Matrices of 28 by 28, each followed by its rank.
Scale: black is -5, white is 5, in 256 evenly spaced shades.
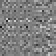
five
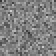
full rank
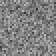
full rank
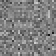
five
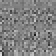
five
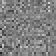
five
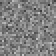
full rank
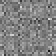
five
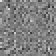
five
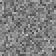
full rank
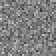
full rank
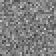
full rank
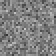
full rank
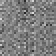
five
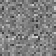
five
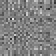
five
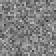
full rank
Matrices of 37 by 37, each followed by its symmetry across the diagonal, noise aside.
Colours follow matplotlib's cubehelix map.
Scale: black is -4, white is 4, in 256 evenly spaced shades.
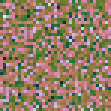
neither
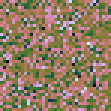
neither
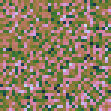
symmetric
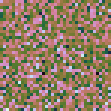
neither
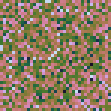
symmetric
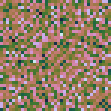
symmetric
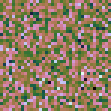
neither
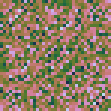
symmetric
